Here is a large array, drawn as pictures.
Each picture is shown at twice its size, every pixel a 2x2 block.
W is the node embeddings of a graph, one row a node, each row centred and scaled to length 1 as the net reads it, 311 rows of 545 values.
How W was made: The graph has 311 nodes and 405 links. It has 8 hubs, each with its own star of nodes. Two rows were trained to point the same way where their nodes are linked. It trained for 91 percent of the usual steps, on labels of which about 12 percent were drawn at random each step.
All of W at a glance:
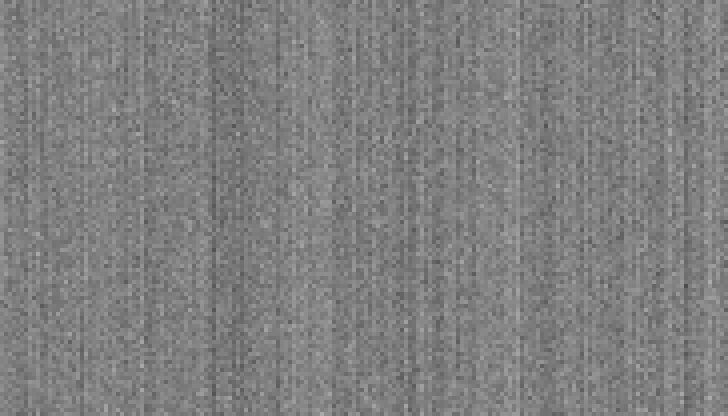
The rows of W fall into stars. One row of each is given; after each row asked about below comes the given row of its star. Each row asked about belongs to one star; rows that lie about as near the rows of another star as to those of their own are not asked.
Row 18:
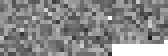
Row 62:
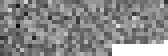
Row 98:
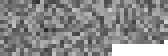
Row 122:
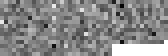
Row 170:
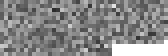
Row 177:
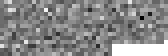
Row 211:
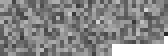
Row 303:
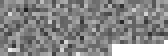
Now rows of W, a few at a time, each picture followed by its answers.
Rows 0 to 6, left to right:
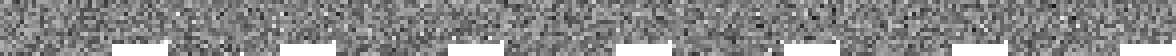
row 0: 170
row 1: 98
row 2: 211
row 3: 98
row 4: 177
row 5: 177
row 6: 62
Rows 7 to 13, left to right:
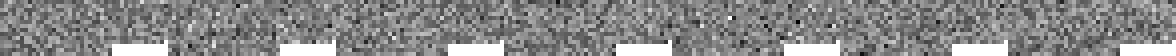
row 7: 62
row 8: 170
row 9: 18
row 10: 122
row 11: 303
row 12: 122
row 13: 98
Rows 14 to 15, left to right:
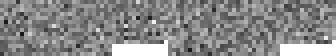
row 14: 122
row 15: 122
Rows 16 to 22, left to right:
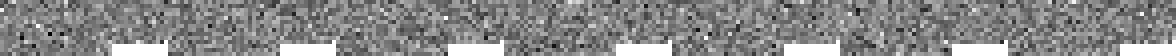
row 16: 62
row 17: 303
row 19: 18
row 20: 177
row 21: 98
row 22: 303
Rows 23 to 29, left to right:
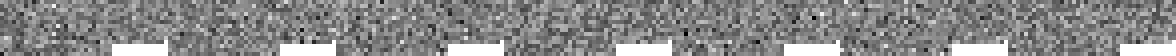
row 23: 122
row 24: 18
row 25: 303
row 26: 170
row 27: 177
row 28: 303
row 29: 98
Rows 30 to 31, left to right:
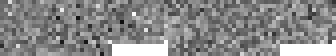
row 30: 177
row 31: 98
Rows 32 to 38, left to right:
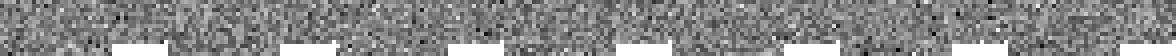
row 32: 98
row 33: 98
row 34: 170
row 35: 170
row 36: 122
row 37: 211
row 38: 98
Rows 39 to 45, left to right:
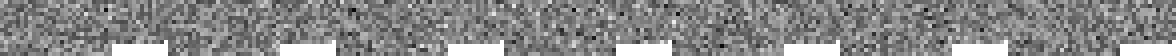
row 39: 18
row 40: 62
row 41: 98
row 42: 98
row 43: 18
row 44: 170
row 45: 98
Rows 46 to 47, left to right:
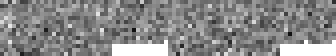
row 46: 18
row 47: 170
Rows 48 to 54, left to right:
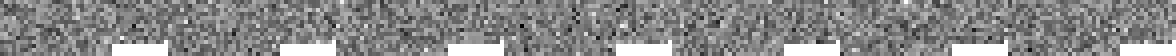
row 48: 98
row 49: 170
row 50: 18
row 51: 122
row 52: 122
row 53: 18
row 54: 122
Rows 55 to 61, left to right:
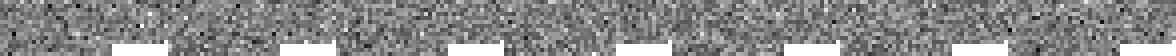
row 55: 177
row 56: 170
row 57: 303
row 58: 62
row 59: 122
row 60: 170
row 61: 122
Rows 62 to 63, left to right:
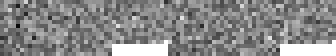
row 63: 98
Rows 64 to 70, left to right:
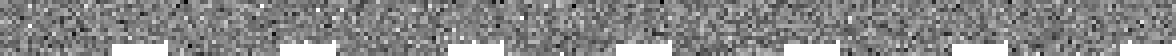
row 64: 18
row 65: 170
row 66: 170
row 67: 170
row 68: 18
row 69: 122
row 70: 177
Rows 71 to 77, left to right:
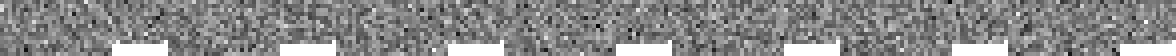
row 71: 62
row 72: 62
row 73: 62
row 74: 303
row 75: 211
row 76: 211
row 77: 98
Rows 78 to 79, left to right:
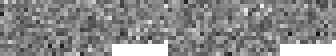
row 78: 18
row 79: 170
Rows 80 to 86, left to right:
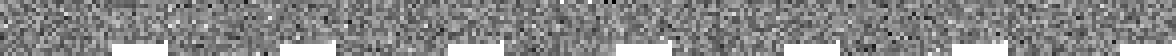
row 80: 62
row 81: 62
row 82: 211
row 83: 211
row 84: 170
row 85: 62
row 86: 62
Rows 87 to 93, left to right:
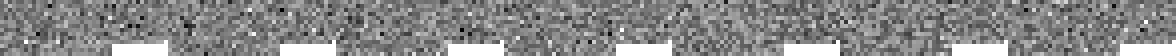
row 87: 177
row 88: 122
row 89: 303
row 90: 170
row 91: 303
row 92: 170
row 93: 98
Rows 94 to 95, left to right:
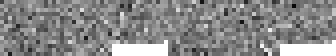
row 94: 122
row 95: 62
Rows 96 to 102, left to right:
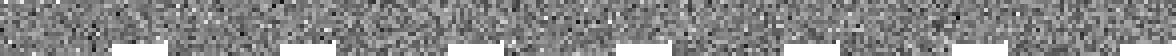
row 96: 211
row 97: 98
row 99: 122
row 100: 98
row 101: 98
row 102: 98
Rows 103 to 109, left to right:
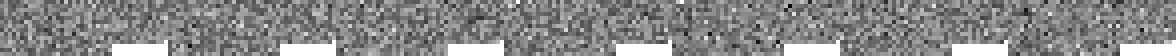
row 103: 122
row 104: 177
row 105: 211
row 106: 18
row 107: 177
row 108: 303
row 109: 98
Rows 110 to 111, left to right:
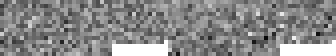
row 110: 18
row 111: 170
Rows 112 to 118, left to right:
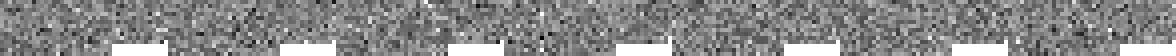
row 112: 98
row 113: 170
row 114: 18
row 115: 211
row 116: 18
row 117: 303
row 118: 18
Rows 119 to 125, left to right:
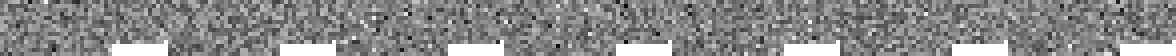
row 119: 62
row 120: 98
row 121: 122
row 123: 98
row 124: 177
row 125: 303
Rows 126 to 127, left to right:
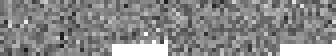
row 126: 62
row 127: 98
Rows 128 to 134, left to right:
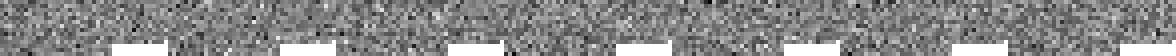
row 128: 18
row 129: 170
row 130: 18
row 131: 122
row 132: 98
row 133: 98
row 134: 303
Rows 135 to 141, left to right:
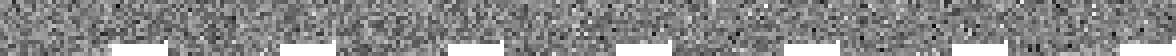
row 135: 211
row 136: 177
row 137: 122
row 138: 170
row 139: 170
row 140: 303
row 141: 18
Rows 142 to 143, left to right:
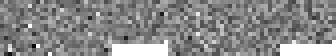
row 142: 303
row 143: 122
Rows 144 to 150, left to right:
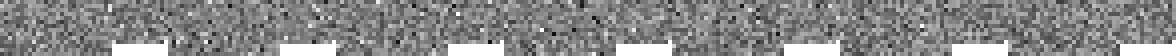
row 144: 303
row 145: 211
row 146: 177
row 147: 62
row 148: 170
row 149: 18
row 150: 303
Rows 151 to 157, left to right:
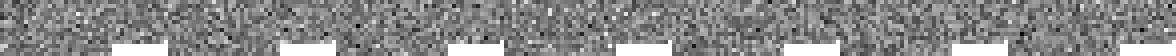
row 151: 170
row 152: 62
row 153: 18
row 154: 177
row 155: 211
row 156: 211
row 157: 98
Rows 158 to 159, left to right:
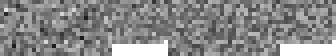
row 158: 170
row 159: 177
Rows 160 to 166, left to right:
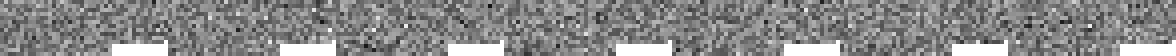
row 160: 303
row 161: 211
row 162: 62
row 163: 122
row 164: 211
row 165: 122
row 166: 18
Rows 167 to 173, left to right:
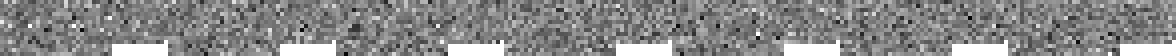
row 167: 18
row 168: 18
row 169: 98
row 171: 122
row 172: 303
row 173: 303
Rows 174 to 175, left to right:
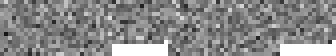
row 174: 18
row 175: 98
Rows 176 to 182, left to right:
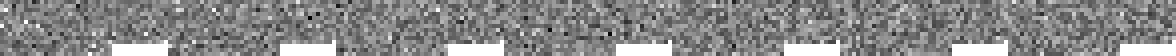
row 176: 62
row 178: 211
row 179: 18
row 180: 18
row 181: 170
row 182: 211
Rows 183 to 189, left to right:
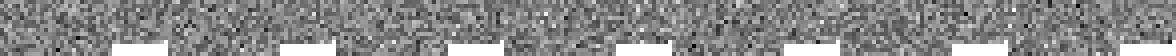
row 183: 211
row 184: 98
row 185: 177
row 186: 98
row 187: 18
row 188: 303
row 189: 62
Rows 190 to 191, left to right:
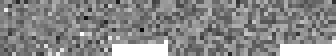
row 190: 170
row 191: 170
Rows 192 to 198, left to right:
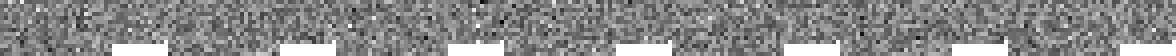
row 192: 177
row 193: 122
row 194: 211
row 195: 62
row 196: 98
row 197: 18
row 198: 122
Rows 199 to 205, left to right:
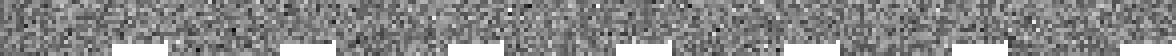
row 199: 170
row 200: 122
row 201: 211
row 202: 170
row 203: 98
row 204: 98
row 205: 62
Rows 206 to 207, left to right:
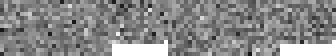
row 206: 122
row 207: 18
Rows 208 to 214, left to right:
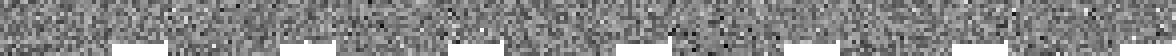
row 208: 122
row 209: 170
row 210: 122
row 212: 122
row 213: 211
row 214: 170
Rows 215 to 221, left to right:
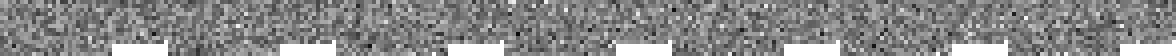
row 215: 170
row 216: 18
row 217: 303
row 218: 177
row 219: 170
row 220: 303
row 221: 170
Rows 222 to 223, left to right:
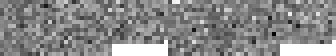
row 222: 18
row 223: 177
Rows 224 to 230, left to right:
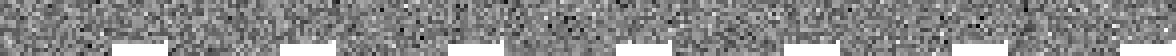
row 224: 177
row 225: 211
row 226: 122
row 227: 122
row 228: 303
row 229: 177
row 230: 98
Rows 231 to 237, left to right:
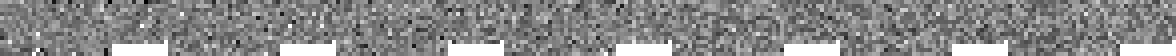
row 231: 211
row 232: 303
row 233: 122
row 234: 303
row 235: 170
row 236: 98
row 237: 18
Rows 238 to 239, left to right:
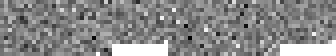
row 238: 303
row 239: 62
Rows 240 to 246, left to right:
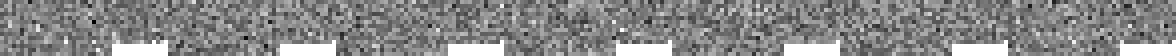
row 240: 62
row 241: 211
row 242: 18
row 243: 18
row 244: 177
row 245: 98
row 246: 303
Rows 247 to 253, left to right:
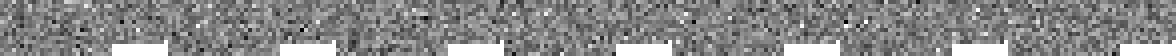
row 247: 18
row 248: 18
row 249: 62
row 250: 98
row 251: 303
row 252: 62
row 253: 98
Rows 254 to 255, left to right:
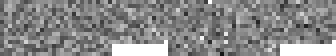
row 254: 177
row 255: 177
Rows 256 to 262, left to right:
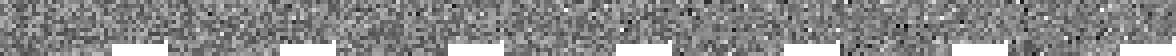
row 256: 18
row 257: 122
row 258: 177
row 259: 211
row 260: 98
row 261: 177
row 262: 211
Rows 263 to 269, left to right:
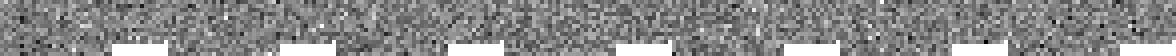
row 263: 18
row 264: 303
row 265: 98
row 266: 303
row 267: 122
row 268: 211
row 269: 303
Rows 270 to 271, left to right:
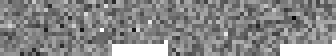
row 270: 18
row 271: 177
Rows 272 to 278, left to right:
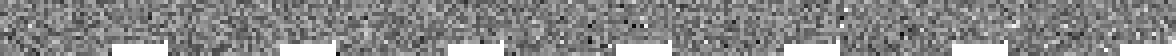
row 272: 18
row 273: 62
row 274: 122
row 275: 177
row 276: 303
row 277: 62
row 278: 62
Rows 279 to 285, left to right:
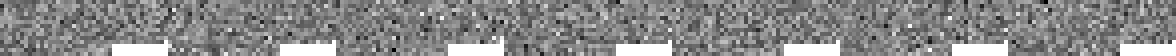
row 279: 18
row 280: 170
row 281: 211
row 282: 18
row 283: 18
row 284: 18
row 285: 98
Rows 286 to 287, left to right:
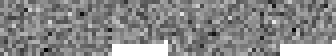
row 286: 170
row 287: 303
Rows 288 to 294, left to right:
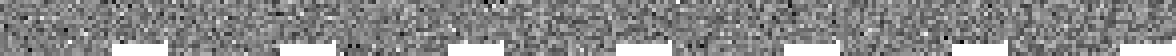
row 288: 122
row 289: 303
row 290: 170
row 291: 211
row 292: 177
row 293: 122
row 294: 170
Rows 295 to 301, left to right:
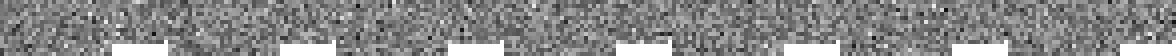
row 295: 122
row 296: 122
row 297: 303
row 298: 303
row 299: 62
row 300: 170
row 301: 211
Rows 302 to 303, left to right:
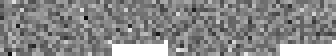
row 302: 62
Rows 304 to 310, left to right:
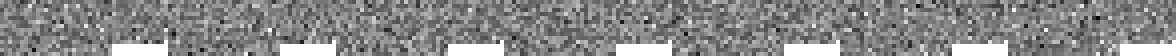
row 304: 18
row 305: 18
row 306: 98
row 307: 18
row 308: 177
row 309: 303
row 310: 62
